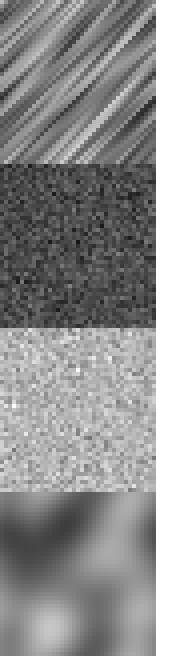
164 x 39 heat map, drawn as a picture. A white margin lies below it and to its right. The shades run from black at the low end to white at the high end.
It is made of 4 by 1 panels. Panel 1,1: middling, slanting up to the right, strong in contrast. Panel 2,1: low, fine-grained. Panel 3,1: high, fine-grained. Panel 4,1: middling, smooth, strong in contrast.
